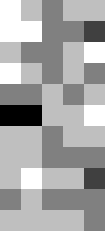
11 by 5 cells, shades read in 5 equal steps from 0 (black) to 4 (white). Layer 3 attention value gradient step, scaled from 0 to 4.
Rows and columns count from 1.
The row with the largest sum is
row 1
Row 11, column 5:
2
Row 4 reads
4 3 2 3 2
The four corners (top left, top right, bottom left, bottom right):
4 3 3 2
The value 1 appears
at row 2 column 5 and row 9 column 5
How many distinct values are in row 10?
2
